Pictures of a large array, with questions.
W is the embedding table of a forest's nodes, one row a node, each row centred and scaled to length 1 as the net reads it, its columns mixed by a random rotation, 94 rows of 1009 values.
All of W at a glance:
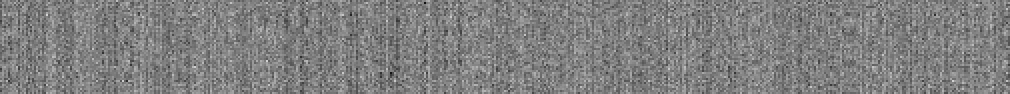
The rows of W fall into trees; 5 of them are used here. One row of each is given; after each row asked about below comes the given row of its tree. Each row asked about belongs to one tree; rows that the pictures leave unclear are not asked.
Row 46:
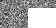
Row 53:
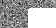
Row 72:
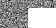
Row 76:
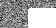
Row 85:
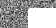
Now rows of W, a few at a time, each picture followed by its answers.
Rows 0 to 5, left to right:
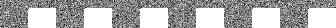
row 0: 85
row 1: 46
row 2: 53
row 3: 53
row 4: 85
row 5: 76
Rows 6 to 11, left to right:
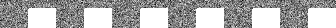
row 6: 76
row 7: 46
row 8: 72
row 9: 53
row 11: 46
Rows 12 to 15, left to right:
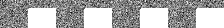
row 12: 53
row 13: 85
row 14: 85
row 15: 85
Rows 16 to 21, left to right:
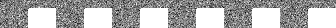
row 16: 46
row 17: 76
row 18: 46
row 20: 46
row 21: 46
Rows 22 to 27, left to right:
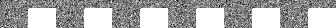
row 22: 46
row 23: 85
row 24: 46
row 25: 72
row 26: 53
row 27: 46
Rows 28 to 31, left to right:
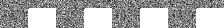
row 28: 53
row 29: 85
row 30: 53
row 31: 53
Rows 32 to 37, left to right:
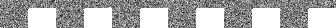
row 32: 85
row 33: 53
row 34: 53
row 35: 85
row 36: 76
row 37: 72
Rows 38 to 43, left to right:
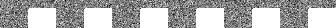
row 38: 85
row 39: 72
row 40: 76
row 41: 46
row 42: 76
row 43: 72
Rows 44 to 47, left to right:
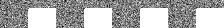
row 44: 46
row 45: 72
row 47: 53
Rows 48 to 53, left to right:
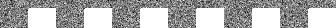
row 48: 46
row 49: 76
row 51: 53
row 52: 46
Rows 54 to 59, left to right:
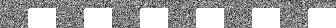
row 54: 53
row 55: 85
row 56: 85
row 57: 46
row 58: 46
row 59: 76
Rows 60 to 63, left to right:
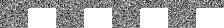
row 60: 53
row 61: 53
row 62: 53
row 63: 72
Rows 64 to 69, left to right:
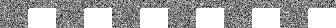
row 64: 76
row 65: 53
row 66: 85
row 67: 85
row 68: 46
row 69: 85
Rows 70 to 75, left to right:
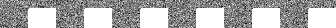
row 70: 85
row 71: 46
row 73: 72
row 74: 76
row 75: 72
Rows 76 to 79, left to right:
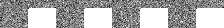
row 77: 72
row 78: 46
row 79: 76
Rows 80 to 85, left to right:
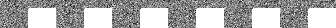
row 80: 72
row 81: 72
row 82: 76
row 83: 46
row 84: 85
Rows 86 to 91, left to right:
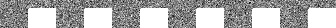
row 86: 72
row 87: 53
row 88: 46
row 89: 53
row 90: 46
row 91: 85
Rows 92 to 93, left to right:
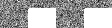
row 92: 85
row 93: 53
